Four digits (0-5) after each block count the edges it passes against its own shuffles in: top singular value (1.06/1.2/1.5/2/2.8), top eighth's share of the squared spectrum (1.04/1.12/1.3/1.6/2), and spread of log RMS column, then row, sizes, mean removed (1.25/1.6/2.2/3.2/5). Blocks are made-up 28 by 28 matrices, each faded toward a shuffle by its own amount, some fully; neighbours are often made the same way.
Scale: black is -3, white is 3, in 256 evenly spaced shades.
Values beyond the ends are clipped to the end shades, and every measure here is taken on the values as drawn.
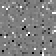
1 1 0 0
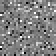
0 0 0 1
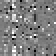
3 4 2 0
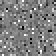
1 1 0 0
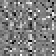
4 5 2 2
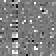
3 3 1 0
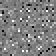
2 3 1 0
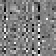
4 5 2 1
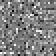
2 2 0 0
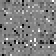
2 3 0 1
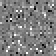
0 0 0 0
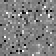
1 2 0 0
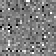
1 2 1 0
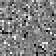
0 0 0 0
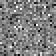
0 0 0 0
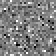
0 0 0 0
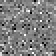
0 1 0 1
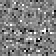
1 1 0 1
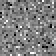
0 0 0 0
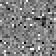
1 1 0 1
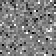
0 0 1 0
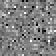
1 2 0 1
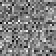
3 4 1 2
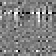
4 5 1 3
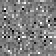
2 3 1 1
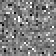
1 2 0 0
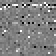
3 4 0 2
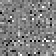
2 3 0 1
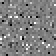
2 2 0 1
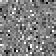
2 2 0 0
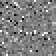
2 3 0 0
